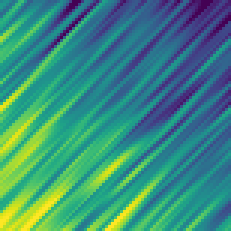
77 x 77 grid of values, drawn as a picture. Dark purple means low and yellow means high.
Slope: up to the bottom left. Grain: diagonal, up to the right. Ninth with the lowest average: top right. Mirror symmetry: none. Ninth with the highest average: bottom left.
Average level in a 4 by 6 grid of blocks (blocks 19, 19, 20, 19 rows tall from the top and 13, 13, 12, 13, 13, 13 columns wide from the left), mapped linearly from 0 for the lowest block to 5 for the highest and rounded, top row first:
3 2 1 1 1 0 / 3 3 2 2 1 1 / 5 4 4 3 2 2 / 5 4 4 4 3 2
